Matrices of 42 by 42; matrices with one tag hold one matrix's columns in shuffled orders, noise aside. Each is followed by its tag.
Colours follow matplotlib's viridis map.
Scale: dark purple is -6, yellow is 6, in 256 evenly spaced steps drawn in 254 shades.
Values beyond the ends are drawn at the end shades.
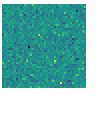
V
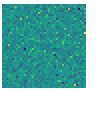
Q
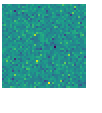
V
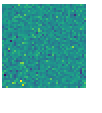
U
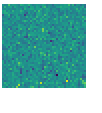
U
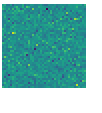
Q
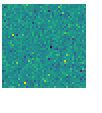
V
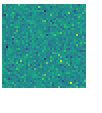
V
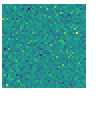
Q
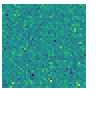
U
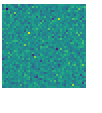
Q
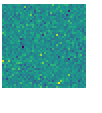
V
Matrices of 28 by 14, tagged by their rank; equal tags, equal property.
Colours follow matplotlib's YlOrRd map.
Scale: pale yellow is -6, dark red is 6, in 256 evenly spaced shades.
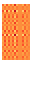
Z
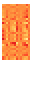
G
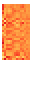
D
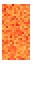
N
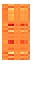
Z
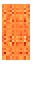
G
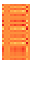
Z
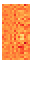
D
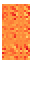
D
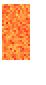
N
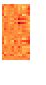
D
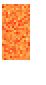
N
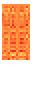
D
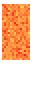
N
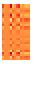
Z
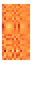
G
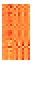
G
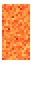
N
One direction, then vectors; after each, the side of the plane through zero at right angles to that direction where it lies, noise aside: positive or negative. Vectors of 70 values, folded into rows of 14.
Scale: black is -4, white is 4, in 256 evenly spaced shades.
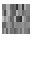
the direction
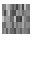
positive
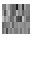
positive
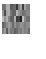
positive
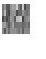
negative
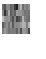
positive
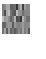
positive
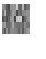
negative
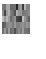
positive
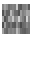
negative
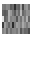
positive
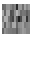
positive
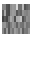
negative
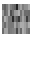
positive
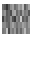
negative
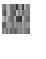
positive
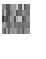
negative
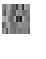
positive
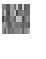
negative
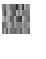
positive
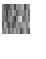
negative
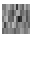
positive
